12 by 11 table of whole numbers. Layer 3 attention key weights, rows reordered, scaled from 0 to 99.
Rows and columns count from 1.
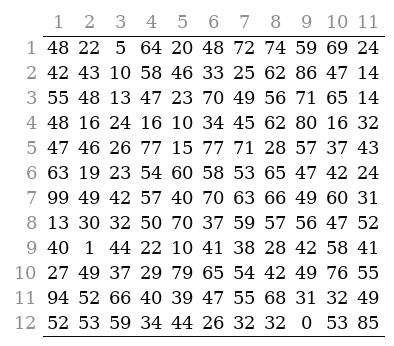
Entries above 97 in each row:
0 0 0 0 0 0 1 0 0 0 0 0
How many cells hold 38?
1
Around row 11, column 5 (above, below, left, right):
79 44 40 47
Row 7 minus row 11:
5 -3 -24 17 1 23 8 -2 18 28 -18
